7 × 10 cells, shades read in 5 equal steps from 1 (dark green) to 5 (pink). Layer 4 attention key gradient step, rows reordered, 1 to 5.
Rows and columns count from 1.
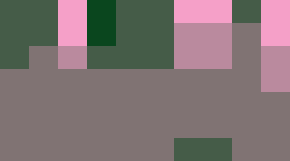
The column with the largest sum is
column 10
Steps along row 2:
same up down up same up same down up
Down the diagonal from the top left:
2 2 4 3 3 3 2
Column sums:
18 19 26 16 18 18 24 24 20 27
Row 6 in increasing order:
3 3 3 3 3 3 3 3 3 3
